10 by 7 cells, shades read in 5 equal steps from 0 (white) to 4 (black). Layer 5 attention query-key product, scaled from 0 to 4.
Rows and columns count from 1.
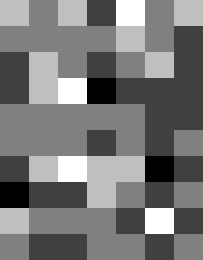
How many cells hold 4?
3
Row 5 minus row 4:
-1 1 2 -2 -1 0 0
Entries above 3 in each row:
0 0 0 1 0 0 1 1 0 0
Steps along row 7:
down down up same up down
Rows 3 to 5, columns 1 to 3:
3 1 2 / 3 1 0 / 2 2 2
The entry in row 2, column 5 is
1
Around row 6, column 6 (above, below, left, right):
3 4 2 2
